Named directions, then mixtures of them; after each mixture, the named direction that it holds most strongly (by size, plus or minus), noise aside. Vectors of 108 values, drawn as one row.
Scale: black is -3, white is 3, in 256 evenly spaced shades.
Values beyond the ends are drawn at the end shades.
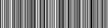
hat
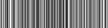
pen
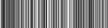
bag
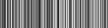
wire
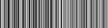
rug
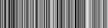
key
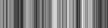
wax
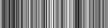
bag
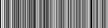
hat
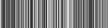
bag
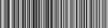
rug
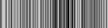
wire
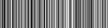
wire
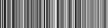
wire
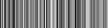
key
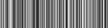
pen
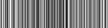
pen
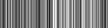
wire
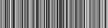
pen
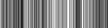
wax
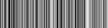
key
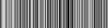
bag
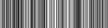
bag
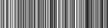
key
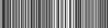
wire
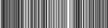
bag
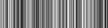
wax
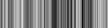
wax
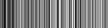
wire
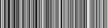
rug
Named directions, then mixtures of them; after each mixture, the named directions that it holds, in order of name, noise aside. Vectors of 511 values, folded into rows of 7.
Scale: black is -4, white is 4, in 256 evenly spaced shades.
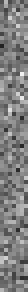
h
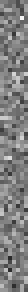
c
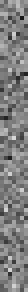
c, h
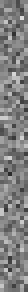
c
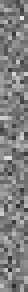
c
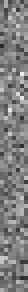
h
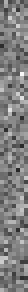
h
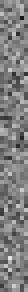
c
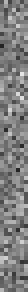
h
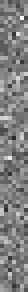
c, h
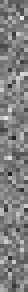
c, h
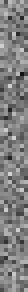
c, h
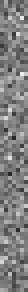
c, h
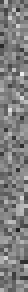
h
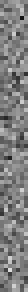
c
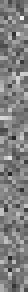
c, h
